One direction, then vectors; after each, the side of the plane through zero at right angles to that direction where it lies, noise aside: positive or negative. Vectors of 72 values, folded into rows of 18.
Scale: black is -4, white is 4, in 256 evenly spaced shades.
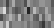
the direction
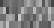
positive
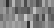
positive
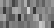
negative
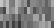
negative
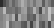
positive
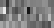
positive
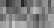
positive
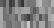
negative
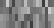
negative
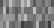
positive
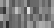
negative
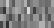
negative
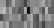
positive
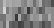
positive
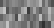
positive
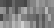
positive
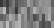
positive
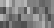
negative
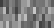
positive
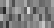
negative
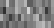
negative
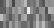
negative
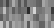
positive
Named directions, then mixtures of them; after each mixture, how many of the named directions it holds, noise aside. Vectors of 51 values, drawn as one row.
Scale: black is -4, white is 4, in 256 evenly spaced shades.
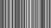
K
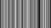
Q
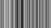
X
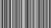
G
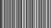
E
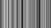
two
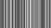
one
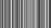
three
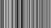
two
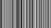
two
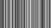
one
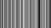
two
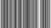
one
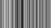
one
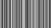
one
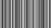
two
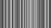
three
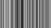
one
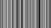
three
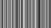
three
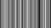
one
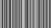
one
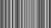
three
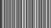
one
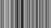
one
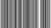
one
